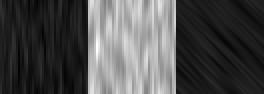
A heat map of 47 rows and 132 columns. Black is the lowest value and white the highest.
The table splits into one row of 3 panels. Panel 1,1: very low, streaked downward, faint in contrast. Panel 1,2: high, streaked downward. Panel 1,3: very low, slanting down to the right, faint in contrast.
